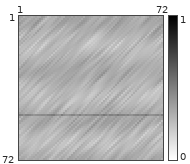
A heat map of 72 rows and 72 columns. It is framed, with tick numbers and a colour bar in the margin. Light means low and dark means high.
Row 50 differs from the rows beside it. There is no overall slope. On average the colour sits 30% of the way up the scale. Stripes running across repeat 3 times from top to bottom.
